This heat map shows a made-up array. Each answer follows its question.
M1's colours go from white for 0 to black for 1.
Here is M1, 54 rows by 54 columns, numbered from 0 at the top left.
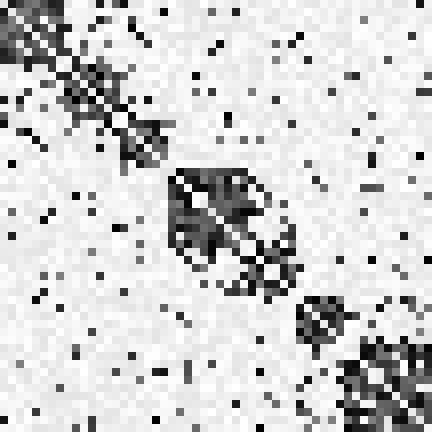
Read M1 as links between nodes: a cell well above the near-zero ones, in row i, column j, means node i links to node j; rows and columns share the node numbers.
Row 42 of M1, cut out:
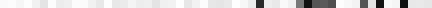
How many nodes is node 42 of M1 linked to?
9
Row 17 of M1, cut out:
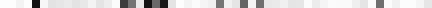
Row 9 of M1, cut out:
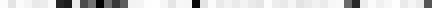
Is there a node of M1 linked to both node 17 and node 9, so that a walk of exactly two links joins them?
yes
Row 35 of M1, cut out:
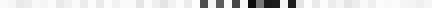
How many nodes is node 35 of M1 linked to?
8
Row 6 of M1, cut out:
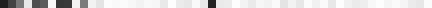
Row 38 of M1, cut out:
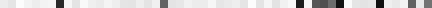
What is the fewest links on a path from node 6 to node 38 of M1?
2
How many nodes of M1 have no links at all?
0
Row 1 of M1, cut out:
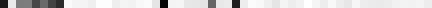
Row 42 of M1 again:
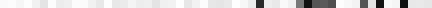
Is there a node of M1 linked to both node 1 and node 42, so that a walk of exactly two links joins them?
no
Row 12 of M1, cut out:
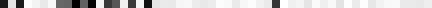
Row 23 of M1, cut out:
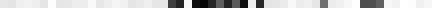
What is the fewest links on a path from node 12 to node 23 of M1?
3
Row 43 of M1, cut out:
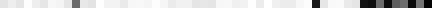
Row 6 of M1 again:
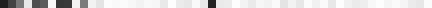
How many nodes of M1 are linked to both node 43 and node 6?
0
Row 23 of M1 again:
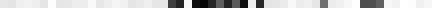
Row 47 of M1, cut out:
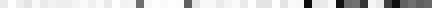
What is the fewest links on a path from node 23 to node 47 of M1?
1
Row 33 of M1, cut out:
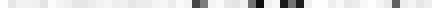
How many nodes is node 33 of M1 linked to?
8
